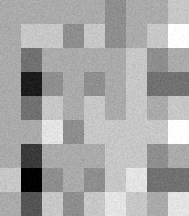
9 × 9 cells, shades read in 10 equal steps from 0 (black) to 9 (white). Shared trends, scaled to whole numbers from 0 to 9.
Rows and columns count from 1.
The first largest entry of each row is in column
9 9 7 7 3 9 6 7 6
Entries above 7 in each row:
0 1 0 0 0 2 0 1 2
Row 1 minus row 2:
0 -1 -1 1 -1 0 0 -1 -2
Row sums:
54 59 52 44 56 62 51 46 57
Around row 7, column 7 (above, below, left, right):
7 8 7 5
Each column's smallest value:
6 0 5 5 5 5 6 4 4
